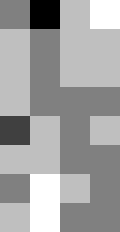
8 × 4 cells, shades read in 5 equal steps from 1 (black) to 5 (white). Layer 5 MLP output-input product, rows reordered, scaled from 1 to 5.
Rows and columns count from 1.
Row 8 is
4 5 3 3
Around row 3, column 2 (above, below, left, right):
3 3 4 4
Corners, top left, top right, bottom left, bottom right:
3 5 4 3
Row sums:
13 15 15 13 13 14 15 15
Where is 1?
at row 1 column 2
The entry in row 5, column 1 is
2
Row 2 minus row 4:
0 0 1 1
